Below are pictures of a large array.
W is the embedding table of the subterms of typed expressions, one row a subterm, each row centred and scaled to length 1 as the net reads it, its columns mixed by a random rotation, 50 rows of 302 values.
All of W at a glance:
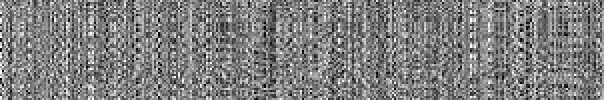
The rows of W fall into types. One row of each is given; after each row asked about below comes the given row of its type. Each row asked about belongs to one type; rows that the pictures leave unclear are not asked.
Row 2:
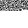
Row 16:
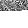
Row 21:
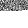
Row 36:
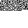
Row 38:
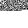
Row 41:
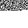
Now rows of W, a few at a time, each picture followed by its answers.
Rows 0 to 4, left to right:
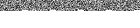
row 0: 2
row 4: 21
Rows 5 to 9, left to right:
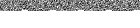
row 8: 2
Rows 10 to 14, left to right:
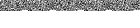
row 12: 41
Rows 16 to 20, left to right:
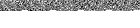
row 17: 16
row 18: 36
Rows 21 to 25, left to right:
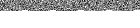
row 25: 41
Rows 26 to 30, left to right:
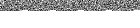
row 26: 38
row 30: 2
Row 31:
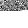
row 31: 38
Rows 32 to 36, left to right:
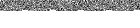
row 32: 21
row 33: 2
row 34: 16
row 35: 21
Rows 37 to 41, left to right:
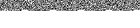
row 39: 41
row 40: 41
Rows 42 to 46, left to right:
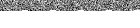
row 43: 16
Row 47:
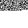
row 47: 41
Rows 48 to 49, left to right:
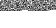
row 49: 38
